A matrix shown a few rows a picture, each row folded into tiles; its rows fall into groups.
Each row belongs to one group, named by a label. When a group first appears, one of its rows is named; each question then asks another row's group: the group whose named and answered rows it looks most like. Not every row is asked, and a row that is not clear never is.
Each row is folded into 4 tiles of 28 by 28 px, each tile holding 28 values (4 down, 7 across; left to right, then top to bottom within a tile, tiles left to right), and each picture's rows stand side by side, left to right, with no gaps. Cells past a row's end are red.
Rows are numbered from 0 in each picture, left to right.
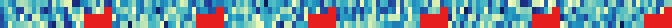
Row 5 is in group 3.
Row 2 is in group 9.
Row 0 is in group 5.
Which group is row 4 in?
5
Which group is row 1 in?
9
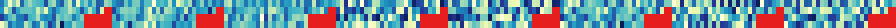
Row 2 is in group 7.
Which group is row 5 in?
3
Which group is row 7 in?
3
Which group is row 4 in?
5
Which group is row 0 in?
3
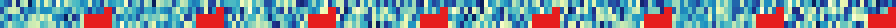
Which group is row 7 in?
7
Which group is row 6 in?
7
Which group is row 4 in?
3
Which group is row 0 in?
9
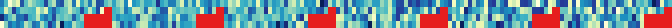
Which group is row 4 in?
5
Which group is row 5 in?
3
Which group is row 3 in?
7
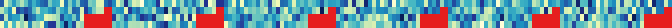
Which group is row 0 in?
5
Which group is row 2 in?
3
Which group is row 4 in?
3
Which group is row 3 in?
9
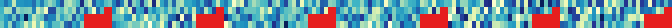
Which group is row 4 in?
7
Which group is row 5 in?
7
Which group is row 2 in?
3
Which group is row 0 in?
3
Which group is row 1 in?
9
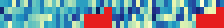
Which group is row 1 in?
5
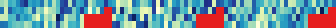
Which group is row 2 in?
9
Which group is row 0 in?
7
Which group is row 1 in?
7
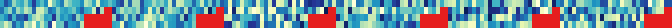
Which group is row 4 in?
5
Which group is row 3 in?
3
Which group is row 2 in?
7
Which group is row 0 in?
3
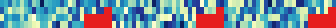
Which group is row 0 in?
9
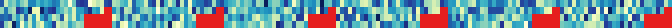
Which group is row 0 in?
5
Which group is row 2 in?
9
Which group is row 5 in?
9
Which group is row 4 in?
5
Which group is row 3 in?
5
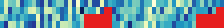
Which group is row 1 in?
9
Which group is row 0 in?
7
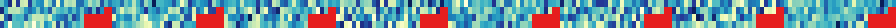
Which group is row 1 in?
9
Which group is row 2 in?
3
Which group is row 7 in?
9
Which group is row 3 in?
7
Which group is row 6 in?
5
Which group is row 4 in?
3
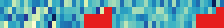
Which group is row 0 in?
3
